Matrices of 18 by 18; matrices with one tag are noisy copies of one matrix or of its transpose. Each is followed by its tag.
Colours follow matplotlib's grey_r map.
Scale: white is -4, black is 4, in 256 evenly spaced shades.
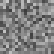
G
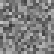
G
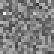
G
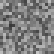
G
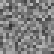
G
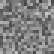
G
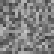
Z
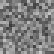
G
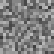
G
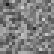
Z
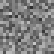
G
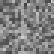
Z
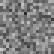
G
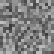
G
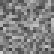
Z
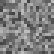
Z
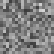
G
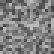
Z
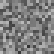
G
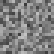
Z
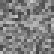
Z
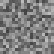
G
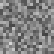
G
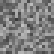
Z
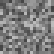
Z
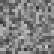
Z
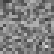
Z
